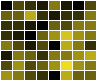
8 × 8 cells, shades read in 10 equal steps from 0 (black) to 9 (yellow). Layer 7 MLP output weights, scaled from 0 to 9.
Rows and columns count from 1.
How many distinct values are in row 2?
5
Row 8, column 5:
0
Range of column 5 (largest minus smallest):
6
